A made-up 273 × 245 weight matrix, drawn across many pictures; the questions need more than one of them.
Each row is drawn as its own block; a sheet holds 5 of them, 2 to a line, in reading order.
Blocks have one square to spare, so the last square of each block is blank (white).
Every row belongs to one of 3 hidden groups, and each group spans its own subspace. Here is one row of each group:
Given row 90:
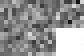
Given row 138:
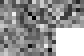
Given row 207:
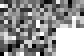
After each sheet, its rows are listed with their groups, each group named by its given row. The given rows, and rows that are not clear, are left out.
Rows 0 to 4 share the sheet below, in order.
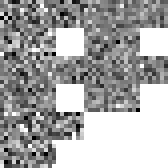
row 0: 207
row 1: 90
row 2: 90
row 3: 207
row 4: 90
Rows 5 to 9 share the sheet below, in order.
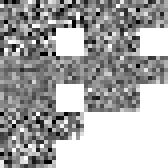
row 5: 90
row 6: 90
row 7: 207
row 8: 90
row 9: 90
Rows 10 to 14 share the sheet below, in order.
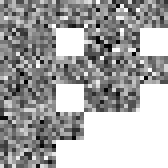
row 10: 138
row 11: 90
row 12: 90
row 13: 207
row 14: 207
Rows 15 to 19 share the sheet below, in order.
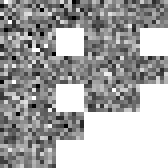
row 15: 207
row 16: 207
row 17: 90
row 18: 90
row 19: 207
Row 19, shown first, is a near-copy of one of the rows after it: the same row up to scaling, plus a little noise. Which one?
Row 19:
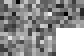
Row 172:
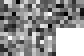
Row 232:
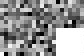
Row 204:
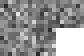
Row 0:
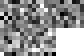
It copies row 172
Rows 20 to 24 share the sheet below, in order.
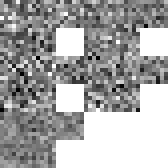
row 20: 207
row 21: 207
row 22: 90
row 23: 90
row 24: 138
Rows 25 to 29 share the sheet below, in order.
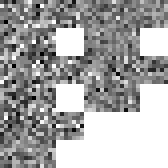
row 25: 90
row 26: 138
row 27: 90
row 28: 138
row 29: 138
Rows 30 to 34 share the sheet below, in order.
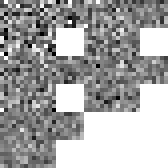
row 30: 207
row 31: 90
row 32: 207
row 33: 90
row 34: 90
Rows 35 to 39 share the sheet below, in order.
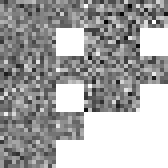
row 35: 138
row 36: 207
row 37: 138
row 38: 207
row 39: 90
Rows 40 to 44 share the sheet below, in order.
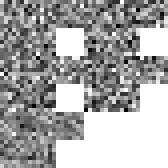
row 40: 138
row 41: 90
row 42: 207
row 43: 207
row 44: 138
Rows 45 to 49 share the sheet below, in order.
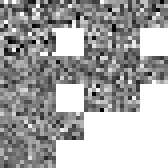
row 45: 90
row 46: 138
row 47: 207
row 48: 138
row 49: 138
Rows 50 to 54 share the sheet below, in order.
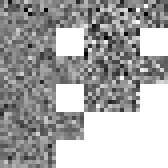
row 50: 138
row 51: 90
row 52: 138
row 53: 138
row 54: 138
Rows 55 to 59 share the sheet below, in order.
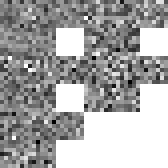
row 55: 138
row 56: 207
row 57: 138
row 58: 138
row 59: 90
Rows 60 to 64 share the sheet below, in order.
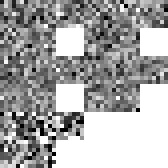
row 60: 138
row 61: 90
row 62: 138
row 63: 90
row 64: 138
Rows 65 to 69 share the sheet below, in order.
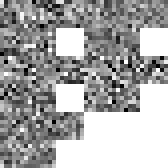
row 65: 138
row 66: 207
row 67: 138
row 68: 138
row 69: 90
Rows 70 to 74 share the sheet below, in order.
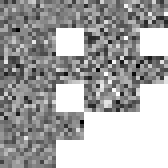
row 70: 90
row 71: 207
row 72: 138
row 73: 90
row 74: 207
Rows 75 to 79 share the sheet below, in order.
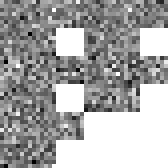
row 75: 90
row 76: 207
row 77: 138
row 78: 138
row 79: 207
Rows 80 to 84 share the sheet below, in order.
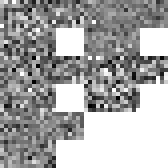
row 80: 90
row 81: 207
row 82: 90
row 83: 90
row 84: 207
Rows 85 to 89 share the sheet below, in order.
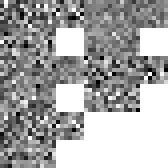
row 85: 138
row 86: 90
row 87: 90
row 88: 207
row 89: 138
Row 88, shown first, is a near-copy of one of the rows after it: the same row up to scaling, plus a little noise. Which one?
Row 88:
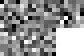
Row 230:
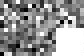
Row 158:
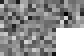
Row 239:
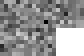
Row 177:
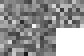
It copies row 158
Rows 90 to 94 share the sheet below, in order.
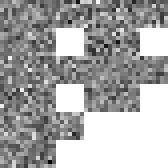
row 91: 90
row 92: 138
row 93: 207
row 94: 207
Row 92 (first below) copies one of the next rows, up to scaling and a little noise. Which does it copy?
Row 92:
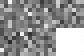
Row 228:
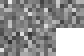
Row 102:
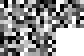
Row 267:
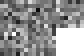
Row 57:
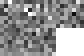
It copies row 228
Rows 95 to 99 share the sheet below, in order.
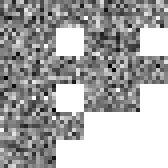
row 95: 138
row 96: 207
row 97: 90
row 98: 138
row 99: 207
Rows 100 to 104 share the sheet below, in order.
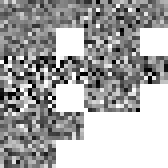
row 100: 90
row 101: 90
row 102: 138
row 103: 207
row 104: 90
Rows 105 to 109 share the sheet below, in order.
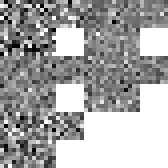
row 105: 207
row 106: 138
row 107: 90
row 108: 207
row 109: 207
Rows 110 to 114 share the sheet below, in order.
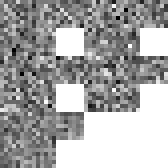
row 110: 207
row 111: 138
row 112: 138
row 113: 90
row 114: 138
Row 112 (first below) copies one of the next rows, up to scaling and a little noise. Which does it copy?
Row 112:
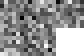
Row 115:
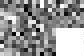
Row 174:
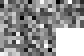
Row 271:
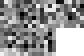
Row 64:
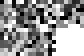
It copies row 174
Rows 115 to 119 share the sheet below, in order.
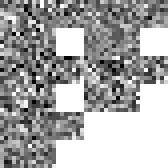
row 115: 138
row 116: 138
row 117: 90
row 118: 138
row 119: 90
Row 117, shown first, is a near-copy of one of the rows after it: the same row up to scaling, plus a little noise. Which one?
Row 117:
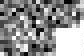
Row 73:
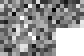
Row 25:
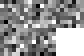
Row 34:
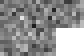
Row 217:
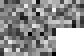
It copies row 34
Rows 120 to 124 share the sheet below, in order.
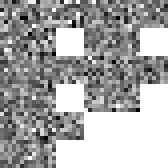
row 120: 90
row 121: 138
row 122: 207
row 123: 207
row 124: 138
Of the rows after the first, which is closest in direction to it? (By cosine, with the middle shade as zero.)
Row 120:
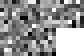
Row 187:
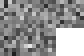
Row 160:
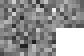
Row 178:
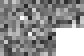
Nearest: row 160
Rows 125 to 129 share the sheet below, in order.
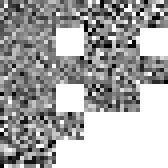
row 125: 138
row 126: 138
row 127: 90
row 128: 138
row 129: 207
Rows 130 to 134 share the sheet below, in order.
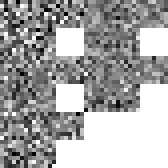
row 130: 207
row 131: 138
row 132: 90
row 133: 207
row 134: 90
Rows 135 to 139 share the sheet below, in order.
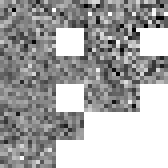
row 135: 90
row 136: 207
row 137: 138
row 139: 207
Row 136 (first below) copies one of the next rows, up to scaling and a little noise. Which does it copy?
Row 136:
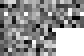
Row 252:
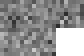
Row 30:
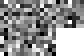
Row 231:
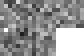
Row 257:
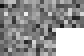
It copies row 257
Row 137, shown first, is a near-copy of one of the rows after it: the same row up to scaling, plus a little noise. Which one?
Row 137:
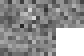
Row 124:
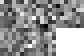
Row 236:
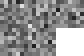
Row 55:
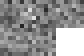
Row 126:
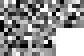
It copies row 55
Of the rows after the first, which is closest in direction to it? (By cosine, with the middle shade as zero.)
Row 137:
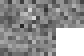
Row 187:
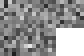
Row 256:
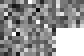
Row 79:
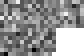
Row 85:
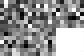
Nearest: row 187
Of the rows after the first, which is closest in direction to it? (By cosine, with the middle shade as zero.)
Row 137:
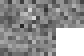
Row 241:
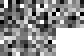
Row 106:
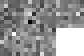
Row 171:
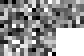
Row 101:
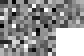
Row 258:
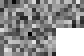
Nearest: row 106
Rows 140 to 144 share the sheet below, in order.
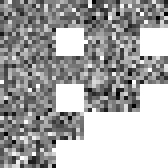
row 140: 138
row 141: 138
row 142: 90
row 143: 207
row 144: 90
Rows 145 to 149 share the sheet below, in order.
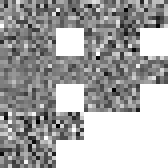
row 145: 138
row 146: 207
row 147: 207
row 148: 90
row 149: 138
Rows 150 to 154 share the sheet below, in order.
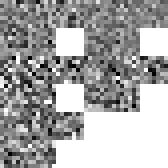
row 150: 138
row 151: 90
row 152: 138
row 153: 138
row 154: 90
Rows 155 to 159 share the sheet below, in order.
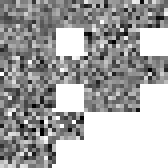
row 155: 138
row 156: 207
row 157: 207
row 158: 207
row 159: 138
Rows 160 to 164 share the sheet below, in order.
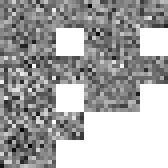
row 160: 90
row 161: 138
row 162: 90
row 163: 138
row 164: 90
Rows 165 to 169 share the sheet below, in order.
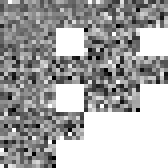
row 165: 207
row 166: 90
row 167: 207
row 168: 90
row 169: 207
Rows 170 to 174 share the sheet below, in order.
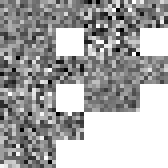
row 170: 207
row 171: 90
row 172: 207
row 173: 207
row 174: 138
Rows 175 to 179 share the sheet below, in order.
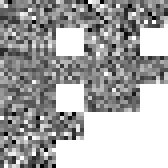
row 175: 138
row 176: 207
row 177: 207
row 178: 90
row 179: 90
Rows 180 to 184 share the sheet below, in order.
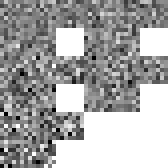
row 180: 207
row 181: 207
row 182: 90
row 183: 138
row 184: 207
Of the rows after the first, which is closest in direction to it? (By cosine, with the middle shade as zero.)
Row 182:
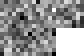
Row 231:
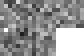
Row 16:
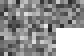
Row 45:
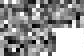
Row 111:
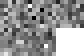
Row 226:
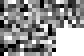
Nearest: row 111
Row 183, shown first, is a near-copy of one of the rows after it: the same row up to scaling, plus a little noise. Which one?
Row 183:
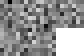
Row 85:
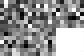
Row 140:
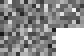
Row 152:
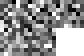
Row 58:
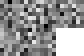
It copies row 58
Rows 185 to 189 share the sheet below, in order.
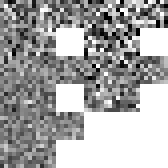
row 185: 207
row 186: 90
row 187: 138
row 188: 90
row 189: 207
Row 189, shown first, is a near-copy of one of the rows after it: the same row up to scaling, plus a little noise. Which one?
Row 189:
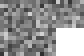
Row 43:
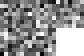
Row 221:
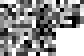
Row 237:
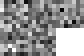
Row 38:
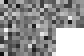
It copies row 43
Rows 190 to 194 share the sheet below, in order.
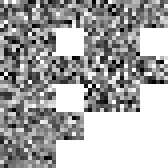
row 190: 90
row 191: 138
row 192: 207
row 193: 138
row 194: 138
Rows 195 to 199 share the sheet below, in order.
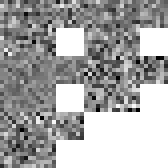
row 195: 207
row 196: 90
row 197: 90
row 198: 207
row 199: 90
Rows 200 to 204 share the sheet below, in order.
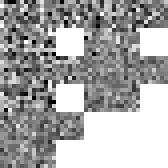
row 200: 207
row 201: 207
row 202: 207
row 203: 207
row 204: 207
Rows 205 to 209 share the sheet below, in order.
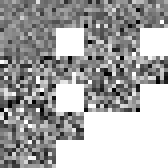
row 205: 90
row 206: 90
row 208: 90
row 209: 138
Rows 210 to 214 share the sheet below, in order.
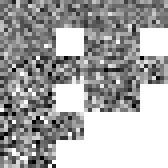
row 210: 138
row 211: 207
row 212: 90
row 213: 207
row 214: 90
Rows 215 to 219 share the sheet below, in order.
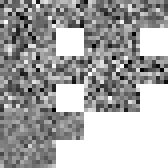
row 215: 90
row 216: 138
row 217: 90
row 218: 138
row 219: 90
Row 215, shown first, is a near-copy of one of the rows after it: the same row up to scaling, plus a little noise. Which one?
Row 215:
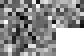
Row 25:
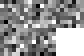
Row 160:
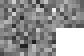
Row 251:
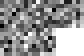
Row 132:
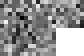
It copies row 132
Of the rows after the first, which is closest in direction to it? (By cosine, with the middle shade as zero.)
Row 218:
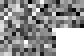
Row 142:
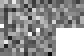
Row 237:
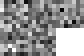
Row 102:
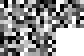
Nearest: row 237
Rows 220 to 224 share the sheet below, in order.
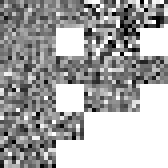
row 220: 138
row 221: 207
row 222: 138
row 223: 207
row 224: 90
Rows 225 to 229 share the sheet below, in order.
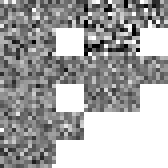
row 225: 90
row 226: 207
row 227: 207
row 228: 138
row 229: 207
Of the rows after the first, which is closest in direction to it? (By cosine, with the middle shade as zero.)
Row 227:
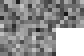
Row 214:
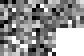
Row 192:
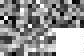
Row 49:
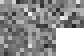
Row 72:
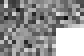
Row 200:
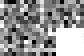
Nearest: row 192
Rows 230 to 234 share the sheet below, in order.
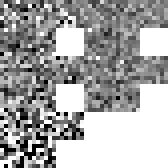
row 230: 207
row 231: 207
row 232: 207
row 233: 90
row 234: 207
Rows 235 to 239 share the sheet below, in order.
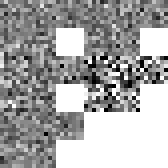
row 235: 207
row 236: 138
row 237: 207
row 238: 138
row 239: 207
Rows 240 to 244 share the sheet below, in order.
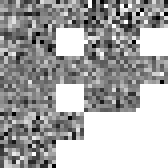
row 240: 207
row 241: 138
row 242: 138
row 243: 207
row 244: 90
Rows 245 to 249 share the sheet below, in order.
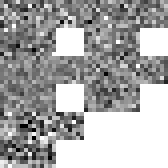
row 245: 207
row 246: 90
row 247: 90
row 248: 90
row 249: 138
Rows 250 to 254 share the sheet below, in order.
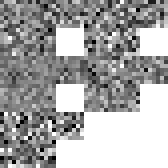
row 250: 207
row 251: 90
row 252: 207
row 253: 138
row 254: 207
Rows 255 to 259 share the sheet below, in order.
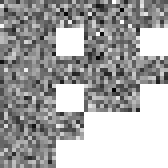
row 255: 207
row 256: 138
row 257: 207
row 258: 90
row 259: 138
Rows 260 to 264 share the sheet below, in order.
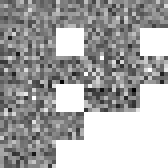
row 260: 138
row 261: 138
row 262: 207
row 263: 207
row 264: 90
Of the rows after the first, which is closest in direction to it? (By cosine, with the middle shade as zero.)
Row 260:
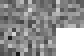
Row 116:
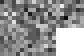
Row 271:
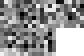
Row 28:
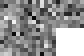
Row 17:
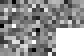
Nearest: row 116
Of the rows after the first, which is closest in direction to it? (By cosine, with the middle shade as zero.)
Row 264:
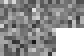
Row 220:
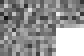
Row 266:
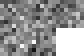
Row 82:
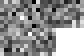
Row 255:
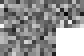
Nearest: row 82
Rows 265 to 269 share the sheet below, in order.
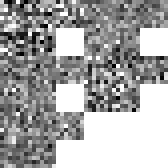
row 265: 207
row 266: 90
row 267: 138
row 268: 90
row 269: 207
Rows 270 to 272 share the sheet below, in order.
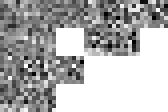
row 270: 207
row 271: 138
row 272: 138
